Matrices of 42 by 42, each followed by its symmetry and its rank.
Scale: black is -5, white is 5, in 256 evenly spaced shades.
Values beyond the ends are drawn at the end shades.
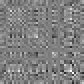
symmetric, rank three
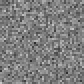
neither, full rank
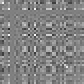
symmetric, rank three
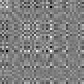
symmetric, rank three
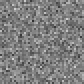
neither, full rank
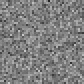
neither, full rank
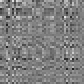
neither, rank three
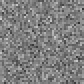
neither, full rank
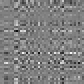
neither, rank three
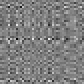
neither, rank three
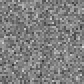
neither, full rank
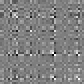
symmetric, rank three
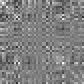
symmetric, rank three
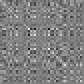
symmetric, rank three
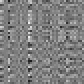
neither, rank three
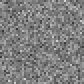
neither, full rank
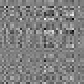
neither, rank three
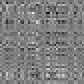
neither, rank three
